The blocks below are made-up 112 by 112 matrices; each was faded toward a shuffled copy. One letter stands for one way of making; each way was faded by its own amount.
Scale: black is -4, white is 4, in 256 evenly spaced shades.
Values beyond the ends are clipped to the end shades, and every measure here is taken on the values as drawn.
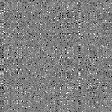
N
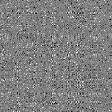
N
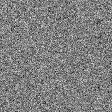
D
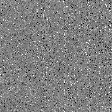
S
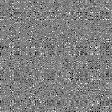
N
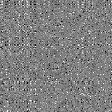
N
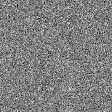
D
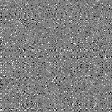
N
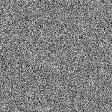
D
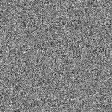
D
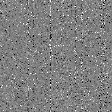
S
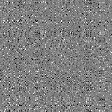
N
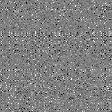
N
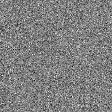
D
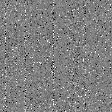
S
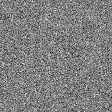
D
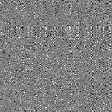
N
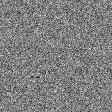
D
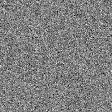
D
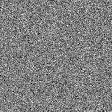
D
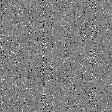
S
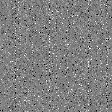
S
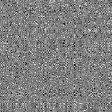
N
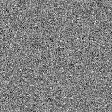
D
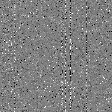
S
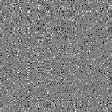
N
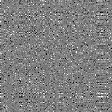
N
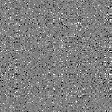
N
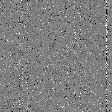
S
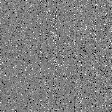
S
